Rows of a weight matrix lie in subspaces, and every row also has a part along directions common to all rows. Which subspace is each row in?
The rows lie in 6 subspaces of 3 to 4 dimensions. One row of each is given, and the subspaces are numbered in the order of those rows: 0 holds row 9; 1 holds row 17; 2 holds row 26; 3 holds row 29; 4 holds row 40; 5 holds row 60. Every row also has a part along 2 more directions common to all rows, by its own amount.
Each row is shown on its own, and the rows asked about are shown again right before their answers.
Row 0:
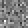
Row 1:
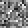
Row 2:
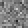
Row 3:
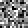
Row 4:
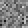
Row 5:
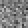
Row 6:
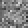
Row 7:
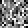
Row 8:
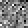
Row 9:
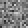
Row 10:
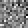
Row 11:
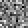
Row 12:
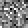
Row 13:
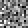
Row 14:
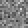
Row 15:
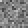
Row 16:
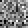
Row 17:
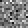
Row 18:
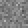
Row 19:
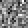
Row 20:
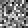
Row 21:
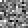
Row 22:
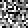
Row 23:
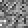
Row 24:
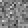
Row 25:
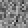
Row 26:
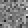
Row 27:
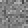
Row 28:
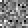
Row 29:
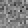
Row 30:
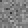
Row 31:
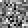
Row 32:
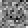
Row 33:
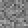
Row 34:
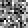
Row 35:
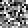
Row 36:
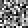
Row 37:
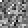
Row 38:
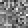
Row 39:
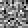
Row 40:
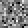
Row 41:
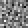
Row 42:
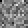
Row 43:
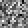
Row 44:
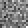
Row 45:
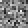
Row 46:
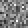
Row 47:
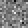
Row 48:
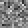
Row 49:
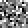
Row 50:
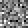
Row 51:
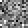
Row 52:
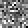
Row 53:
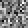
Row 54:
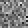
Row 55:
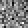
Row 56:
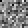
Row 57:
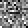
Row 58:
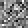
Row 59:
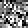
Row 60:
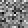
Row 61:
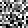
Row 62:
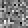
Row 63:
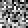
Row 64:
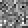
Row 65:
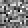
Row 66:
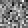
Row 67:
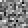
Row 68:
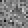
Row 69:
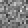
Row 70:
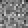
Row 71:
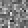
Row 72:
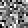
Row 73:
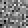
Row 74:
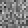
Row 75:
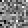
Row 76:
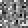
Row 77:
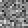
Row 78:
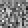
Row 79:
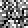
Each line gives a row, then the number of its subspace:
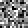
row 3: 1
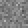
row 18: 4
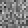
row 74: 5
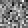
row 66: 0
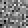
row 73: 0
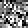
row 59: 5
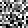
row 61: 5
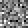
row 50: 5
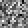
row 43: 5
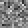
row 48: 2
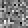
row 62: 0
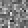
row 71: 1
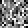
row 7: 4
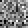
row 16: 3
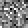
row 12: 1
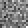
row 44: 0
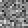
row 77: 2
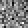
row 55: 3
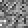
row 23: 5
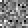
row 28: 0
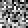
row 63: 0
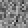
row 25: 3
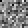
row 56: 2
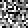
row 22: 0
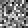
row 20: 4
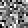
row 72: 1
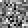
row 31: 5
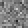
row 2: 2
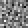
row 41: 3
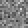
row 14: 4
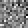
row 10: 2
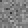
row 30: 1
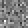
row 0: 0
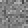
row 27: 3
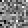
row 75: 1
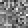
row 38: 2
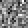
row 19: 5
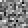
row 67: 4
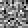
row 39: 3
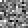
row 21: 4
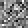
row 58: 2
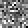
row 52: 0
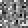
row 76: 5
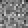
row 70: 4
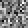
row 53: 0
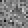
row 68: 4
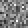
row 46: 3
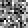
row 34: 0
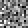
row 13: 1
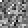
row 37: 3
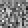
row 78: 2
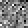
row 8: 4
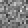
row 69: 3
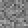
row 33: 2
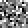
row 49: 4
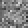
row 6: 4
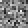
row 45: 3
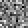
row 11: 1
